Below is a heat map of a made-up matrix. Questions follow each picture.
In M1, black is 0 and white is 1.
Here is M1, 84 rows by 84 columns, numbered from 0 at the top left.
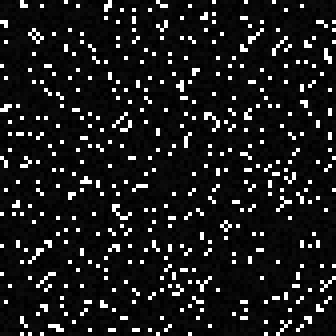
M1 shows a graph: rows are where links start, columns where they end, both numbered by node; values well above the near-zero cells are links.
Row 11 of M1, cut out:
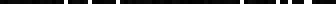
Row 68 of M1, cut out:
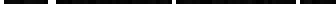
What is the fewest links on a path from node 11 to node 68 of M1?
3
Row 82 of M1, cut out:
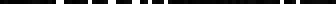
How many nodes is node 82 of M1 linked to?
11
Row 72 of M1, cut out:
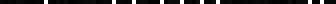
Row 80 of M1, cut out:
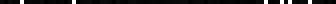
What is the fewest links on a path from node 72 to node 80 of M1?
1
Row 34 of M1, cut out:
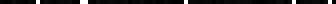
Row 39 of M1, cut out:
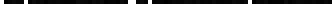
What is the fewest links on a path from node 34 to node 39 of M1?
3
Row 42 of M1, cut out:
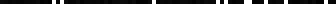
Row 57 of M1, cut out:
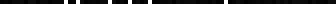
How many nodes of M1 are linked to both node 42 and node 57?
1
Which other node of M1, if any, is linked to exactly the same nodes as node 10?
node 47
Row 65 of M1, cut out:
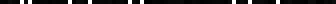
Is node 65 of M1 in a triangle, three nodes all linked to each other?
yes
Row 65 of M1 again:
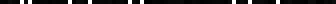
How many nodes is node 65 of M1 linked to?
9
